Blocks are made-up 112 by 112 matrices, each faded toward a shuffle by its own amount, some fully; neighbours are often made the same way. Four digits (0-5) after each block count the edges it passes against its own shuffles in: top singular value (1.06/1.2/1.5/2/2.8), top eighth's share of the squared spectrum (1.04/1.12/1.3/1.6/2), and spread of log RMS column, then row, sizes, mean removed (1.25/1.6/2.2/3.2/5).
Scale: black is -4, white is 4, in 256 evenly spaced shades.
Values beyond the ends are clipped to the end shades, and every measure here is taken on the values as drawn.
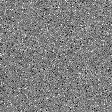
2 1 0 0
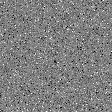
0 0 0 0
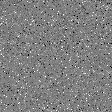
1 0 0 0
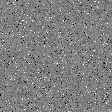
0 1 0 0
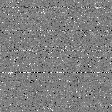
3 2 0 2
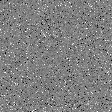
0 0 0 0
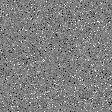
0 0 0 0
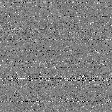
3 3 0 3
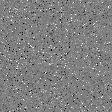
0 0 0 0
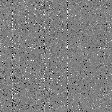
3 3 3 2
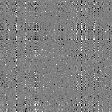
5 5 3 3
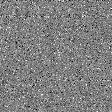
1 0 0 2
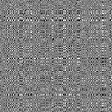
5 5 4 4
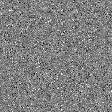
3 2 1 1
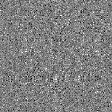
4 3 2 2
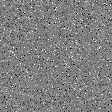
2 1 0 0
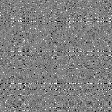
5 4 2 3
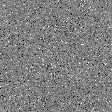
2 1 0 0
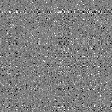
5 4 2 3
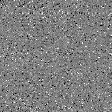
3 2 1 1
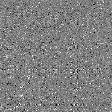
4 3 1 2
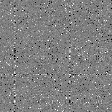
4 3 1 1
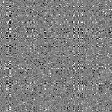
5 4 3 3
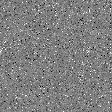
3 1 0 0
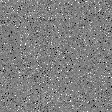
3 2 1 0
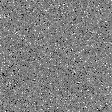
2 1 0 0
